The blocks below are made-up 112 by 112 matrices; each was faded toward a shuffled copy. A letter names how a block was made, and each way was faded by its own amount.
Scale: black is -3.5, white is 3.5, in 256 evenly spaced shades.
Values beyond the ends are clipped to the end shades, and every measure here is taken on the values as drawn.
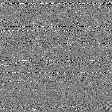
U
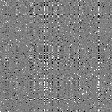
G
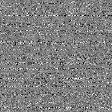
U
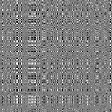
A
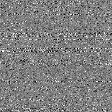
U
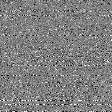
U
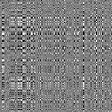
A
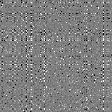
G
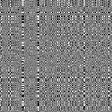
A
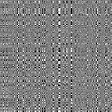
A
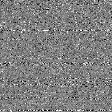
U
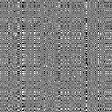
A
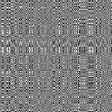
A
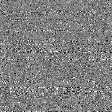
U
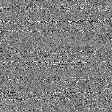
U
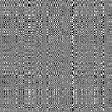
A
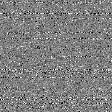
U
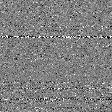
U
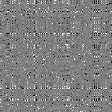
G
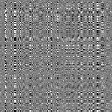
A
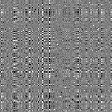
A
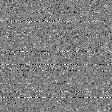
U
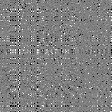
G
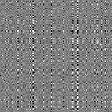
A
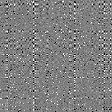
G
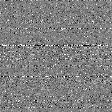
U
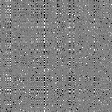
G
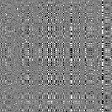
A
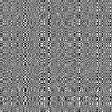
A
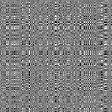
A
